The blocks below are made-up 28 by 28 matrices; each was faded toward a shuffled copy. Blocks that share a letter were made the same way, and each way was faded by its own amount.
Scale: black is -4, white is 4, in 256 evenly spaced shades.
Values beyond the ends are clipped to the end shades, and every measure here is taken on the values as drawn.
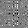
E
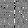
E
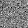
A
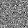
A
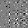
E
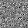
A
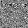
A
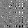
E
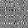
E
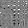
E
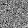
A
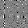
E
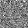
A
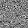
A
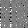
E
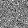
A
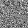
A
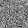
A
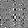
E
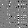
E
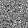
A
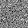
A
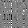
E
